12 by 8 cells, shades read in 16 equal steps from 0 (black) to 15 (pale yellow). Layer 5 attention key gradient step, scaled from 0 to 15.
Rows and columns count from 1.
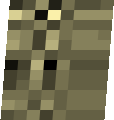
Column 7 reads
5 9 6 8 8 6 5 6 6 7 7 6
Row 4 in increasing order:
4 7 7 8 8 8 9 10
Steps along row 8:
up up down up down same same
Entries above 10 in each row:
0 2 0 0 1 0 1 0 0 0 0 0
